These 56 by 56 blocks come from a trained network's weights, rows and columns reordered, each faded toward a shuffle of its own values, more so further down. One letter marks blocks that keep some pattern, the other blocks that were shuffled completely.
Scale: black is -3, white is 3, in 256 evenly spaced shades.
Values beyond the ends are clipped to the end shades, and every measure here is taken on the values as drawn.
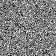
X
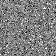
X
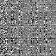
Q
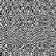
Q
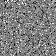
X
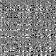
Q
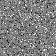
X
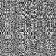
Q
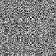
Q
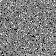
X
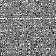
Q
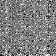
Q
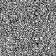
Q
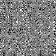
Q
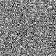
Q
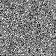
X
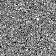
X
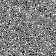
X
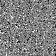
X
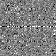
Q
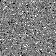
X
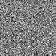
Q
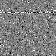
Q
